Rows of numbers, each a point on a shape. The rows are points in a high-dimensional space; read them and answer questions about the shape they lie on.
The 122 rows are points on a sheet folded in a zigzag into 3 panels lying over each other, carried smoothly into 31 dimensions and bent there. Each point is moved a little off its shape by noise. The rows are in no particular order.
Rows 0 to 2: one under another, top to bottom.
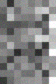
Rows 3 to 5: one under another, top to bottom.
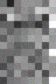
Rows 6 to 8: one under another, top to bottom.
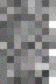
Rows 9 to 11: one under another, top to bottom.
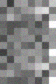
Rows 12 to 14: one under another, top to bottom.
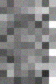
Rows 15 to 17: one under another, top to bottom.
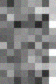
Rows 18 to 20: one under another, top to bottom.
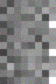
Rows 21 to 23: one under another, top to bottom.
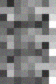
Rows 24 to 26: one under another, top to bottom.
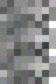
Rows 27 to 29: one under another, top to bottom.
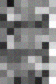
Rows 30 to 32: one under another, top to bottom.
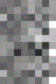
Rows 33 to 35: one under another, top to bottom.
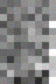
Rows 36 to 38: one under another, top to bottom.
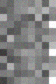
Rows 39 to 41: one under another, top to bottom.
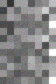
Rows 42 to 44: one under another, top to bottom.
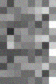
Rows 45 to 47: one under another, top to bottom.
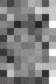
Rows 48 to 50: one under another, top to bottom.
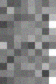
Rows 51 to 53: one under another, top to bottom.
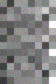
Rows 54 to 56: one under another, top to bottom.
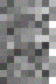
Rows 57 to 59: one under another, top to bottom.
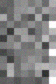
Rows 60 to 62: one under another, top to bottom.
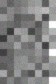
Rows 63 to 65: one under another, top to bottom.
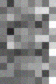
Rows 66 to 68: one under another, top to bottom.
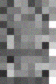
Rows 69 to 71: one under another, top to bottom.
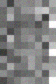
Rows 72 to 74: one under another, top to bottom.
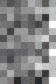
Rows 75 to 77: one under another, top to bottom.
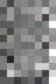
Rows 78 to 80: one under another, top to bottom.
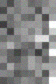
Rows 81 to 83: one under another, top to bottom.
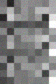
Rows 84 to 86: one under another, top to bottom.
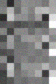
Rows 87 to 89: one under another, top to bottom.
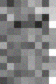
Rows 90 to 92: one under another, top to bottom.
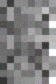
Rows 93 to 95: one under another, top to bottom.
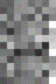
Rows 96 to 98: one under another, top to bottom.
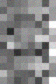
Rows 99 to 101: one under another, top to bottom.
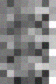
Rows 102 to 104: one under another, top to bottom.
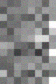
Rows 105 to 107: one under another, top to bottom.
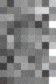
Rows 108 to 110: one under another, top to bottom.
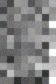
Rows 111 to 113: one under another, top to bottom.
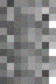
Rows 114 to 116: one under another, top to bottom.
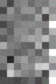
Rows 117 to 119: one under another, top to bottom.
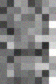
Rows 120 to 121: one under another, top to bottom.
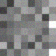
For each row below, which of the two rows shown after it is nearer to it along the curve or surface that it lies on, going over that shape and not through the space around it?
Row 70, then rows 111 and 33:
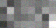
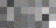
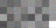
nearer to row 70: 111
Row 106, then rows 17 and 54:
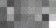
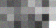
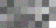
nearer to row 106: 17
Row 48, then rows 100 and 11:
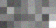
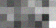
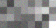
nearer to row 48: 100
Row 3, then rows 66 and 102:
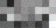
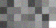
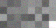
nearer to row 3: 102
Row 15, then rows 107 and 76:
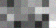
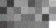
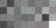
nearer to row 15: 76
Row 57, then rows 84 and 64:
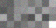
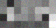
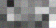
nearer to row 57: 64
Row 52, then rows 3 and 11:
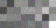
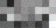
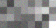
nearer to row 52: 11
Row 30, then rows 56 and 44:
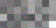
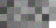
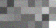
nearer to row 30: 56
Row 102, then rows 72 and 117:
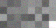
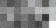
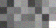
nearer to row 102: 117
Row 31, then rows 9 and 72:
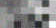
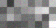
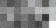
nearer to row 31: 72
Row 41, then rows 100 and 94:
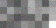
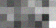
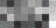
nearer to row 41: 100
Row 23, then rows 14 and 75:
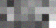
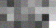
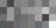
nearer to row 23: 14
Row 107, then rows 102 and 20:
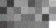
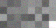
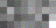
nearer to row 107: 102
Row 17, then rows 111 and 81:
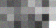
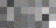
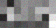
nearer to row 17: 81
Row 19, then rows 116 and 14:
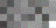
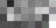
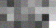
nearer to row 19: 116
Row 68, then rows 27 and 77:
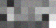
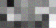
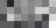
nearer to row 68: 27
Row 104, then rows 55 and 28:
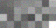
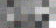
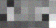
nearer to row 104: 55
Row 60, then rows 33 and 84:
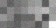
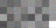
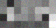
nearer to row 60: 33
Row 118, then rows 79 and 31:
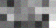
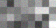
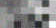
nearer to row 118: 31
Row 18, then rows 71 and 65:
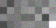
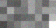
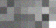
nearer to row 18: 65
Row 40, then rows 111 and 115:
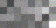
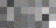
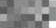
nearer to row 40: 115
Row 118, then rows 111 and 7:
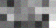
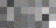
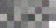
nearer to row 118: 111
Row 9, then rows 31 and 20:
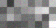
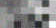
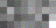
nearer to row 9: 31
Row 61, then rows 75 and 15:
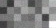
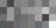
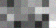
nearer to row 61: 75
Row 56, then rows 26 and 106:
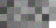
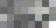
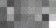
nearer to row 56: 26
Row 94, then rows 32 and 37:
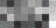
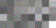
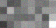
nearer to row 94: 37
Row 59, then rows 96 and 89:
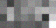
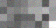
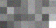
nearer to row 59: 89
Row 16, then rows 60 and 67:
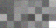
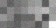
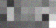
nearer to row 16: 60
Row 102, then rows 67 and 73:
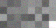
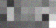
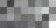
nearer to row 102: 73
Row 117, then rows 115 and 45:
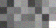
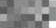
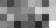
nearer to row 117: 115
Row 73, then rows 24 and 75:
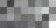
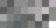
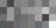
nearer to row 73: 24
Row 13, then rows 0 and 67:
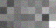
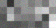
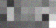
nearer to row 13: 0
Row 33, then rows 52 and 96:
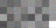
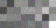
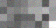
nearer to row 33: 96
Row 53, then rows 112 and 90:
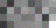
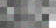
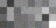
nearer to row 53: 90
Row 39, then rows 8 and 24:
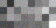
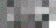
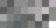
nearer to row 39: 24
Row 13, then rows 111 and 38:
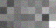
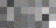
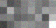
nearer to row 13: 111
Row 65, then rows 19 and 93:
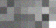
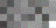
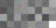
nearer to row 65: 19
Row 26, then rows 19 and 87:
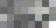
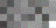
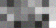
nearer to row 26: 19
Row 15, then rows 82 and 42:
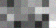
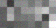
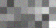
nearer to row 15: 82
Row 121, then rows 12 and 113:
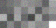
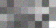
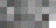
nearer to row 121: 12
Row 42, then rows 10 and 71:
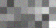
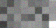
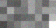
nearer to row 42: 10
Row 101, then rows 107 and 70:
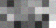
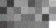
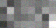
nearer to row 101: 70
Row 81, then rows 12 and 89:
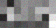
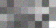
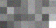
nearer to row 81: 89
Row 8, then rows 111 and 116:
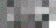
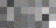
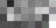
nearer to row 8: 111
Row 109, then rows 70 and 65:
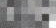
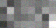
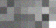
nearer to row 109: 70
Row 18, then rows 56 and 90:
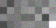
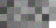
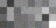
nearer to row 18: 90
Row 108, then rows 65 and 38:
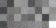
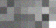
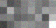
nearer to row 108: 65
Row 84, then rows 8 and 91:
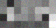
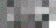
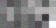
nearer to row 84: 91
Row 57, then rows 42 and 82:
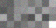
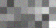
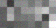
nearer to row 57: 42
